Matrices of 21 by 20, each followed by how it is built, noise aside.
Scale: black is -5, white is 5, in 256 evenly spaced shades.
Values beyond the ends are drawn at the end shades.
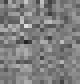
low rank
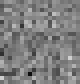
low rank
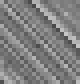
Toeplitz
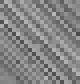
Toeplitz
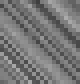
Toeplitz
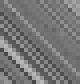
Toeplitz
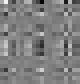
low rank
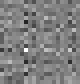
low rank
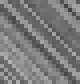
Toeplitz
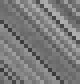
Toeplitz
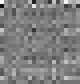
low rank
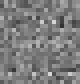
low rank
